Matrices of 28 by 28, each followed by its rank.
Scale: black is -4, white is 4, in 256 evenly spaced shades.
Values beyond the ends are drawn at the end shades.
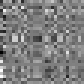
three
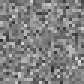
full rank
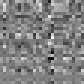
three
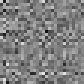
five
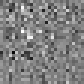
five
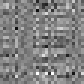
three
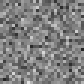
full rank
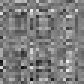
three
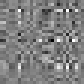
three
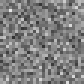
full rank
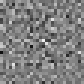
five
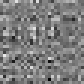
five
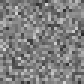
full rank
